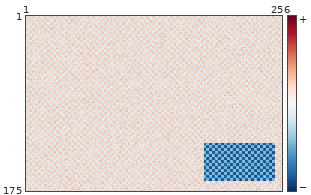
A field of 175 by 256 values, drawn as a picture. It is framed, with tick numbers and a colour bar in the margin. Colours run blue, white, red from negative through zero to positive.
In the bottom right lies a patch that is lower than the rest. The ninth with the lowest average is the bottom right. On average the colour sits 50% of the way up the scale. Neither half mirrors the other.
